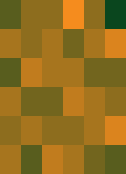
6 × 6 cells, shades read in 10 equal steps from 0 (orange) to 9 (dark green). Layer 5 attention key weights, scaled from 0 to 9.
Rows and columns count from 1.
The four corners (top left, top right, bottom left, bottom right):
6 9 3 6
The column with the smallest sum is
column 4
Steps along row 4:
up same down up up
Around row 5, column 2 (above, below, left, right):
5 6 4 4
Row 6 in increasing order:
2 3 3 5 6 6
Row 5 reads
4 3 4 4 3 1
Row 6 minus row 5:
-1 3 -2 -1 2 5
